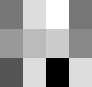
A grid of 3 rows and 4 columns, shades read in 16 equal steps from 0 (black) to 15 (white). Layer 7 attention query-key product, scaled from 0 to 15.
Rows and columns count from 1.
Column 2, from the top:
13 11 13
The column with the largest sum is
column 2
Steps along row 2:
up up down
